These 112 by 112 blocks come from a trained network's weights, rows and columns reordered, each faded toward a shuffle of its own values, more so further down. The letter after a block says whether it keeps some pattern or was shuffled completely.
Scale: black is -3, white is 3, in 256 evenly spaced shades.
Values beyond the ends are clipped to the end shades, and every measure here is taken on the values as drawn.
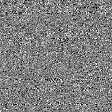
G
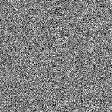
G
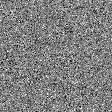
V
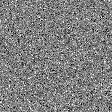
V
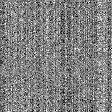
G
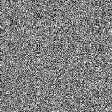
G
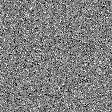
V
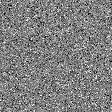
V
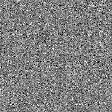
G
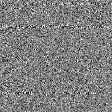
G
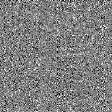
G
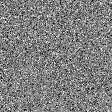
V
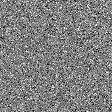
V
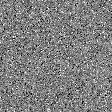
V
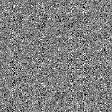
G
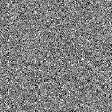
G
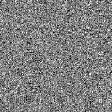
G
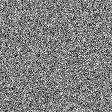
V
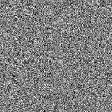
G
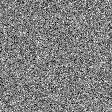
V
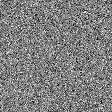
V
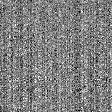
G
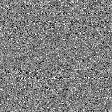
G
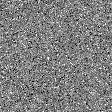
V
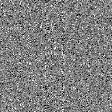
G
